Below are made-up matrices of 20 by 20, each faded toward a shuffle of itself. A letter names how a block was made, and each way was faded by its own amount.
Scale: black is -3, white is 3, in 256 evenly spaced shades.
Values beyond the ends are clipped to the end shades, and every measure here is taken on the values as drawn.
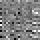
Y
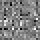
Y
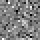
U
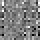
Y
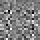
Y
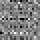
Y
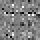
Y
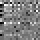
Y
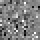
U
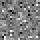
U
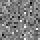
U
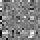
Y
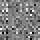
Y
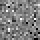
U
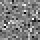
U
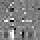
Y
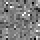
U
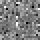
U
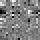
Y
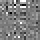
Y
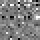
Y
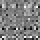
Y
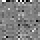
Y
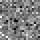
U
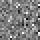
U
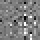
Y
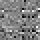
Y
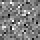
U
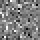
U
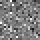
U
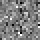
U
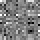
Y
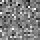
U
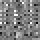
Y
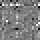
Y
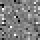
U
